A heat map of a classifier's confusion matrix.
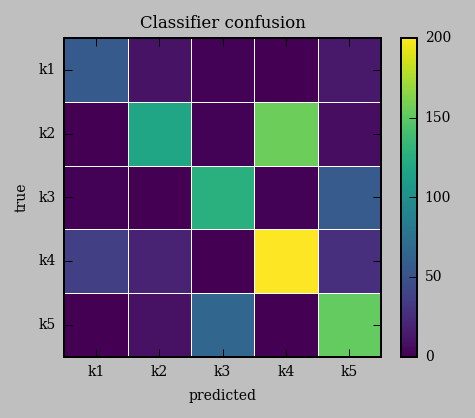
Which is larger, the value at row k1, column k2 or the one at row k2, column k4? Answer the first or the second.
the second
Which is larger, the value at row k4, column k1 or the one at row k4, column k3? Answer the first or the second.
the first
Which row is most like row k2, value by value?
k4
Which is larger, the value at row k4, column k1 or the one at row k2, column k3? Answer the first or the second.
the first
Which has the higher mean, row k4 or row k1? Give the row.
k4
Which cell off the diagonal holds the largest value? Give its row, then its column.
k2, k4
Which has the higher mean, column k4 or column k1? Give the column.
k4
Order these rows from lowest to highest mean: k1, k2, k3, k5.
k1, k3, k5, k2
